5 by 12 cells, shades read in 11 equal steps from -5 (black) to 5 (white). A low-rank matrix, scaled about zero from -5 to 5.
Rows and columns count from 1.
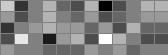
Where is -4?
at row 4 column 4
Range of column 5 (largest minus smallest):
2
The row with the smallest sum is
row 1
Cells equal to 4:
1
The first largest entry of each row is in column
1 4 4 8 1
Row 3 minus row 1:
-6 3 1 0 2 3 -3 6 0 2 -3 -3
